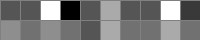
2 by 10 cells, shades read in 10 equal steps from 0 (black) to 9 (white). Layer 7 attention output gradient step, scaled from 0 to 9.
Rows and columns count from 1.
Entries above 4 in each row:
3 4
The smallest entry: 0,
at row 1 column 4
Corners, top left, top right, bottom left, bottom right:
3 2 5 4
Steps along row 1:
same up down up up down same up down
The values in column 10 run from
2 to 4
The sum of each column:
8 7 14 4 6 12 7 7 15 6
